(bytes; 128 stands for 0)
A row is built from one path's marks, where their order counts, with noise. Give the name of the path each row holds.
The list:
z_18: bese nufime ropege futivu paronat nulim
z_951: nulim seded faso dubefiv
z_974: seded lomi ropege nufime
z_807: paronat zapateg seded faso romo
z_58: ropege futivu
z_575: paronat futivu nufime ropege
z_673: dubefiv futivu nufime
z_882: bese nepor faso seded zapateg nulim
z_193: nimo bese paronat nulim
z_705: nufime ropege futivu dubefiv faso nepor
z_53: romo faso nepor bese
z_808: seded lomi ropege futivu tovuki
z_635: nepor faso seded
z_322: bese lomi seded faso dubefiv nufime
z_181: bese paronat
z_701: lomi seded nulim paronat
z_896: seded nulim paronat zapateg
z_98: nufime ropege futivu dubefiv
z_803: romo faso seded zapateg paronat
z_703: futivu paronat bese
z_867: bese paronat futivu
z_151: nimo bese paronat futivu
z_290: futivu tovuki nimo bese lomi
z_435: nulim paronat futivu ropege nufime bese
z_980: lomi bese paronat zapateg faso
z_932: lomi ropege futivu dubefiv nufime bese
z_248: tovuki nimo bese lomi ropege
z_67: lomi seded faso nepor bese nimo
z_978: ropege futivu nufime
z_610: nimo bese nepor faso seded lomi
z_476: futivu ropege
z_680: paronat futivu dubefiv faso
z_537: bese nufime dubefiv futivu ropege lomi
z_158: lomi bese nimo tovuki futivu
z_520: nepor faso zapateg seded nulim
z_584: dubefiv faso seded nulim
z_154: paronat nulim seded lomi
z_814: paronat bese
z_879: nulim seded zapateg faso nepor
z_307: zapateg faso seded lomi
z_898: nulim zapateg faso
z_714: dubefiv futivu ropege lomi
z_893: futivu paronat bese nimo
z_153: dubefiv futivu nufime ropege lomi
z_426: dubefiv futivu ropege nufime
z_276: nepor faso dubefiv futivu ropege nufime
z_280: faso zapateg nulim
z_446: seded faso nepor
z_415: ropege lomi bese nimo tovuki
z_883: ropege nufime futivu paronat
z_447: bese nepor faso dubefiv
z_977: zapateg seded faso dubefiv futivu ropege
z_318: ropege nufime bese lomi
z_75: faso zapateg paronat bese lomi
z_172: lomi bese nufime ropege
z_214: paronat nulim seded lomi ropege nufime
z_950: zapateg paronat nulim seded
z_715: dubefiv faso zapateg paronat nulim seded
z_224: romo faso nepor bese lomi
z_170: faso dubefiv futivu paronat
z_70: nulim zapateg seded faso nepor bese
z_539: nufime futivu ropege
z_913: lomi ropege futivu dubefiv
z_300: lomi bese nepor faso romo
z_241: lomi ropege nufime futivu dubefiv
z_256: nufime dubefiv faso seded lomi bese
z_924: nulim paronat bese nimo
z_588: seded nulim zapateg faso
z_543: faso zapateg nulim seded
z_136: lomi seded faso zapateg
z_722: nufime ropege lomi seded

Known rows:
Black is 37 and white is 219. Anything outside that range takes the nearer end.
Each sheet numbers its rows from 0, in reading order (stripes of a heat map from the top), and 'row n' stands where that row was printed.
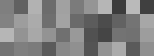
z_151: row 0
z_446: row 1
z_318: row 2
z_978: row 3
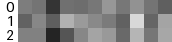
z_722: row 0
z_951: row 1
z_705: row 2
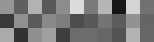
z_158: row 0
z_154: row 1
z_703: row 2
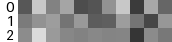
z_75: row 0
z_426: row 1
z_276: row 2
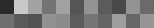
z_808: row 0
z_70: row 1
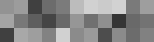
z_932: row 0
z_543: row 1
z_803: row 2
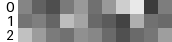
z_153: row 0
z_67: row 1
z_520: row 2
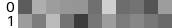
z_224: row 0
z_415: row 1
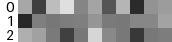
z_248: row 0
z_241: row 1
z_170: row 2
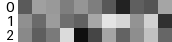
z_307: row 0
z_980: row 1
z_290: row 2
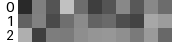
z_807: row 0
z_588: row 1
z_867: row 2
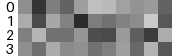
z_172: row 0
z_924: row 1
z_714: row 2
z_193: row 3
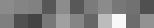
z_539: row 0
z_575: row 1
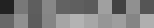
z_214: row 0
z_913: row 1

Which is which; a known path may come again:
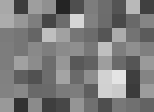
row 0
z_893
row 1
z_170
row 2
z_67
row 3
z_814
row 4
z_426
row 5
z_153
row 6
z_673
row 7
z_950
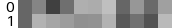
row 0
z_98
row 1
z_53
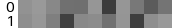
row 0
z_58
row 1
z_280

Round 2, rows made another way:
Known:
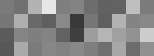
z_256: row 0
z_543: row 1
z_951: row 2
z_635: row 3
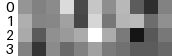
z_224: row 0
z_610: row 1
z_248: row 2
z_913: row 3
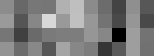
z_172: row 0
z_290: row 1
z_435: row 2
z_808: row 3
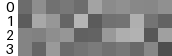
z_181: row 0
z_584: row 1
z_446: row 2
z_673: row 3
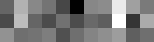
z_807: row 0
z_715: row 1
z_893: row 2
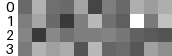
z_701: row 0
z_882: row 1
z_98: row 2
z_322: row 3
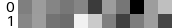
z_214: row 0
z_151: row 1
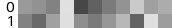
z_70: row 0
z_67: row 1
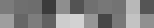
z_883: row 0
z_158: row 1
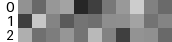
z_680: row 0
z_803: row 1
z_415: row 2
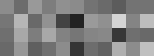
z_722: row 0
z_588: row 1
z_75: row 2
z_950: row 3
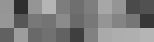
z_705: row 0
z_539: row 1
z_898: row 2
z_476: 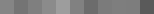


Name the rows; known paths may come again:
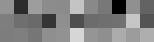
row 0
z_932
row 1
z_883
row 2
z_447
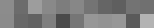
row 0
z_722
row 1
z_924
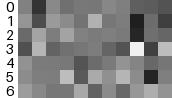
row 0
z_98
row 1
z_153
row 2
z_75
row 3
z_520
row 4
z_703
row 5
z_53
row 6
z_814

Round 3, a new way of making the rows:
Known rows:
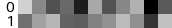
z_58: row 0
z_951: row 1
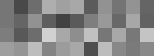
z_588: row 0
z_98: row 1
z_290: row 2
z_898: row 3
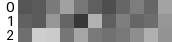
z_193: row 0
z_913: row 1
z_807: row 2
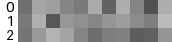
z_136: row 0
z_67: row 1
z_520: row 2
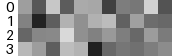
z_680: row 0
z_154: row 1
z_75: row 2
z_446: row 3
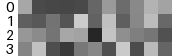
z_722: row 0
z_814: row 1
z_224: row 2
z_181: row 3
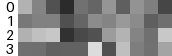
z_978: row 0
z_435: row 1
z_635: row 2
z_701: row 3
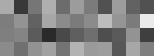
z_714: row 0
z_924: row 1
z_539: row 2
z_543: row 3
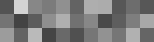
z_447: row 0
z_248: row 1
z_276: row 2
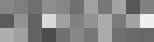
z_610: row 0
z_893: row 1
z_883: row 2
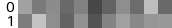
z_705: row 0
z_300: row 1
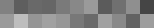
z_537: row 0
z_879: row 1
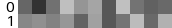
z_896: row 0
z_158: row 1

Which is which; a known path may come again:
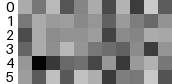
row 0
z_170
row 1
z_715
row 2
z_980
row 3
z_584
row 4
z_974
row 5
z_680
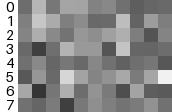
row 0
z_882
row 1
z_803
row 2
z_70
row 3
z_896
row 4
z_18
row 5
z_893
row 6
z_714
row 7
z_932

